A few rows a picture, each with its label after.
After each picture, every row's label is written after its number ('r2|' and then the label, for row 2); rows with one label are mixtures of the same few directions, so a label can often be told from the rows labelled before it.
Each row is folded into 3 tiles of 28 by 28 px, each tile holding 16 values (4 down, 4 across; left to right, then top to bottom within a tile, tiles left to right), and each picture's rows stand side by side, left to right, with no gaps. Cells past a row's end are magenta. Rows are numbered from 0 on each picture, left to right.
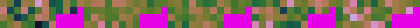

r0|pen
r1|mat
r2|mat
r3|mat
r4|pen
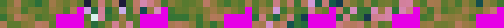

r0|pen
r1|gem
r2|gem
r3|mat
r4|gem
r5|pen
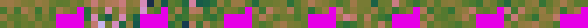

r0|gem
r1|mat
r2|mat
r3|gem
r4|gem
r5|pen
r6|gem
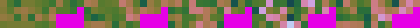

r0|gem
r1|gem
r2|mat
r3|pen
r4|gem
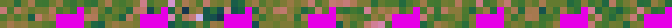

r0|gem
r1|pen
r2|gem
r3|pen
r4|mat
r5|pen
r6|gem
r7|pen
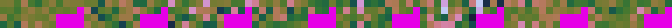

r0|mat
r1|pen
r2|pen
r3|gem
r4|mat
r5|mat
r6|mat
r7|pen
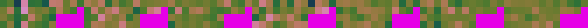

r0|mat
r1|pen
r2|pen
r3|pen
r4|mat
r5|mat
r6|mat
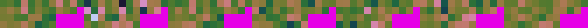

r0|mat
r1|gem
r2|mat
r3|pen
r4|mat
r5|mat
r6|pen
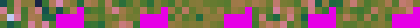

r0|gem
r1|mat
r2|gem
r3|mat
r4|gem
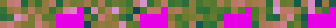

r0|pen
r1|pen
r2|mat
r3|mat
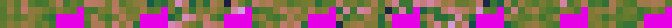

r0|mat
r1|mat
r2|pen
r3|mat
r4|pen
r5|mat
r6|pen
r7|mat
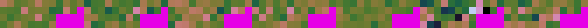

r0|pen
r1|pen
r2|pen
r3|gem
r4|pen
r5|pen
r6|gem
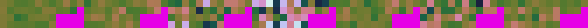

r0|pen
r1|gem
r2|mat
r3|mat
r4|pen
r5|pen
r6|gem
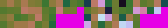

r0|mat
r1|pen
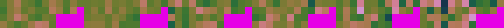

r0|pen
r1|mat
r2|mat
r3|pen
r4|mat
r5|mat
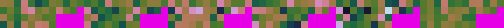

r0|mat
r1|pen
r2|pen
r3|mat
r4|pen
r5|mat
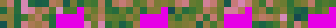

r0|mat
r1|mat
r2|gem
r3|gem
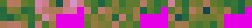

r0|gem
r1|gem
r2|gem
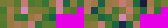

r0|mat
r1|pen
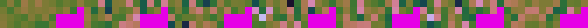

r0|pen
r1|mat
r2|mat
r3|gem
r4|mat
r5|gem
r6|pen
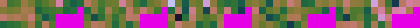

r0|gem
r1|gem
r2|gem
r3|pen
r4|gem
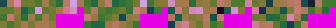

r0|gem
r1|pen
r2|pen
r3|pen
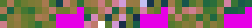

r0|pen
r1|mat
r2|gem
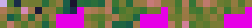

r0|gem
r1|mat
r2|mat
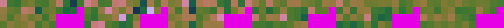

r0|gem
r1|pen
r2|mat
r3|gem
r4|gem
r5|gem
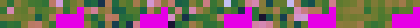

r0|pen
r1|mat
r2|pen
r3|gem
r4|mat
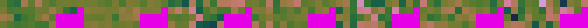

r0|pen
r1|gem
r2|mat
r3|mat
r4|mat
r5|gem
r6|gem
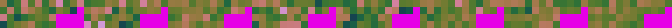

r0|pen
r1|mat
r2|pen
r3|mat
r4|pen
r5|gem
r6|mat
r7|mat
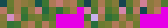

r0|gem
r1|gem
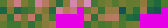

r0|gem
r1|gem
